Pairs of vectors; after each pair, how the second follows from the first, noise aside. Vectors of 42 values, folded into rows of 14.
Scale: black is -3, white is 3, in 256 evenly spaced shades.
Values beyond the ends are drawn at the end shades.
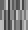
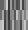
copied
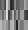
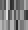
copied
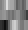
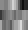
reversed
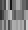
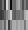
copied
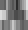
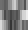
reversed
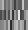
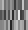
copied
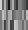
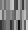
reversed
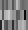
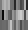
reversed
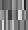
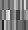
reversed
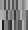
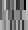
reversed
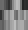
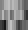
reversed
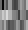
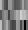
reversed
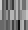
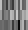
copied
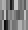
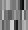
reversed
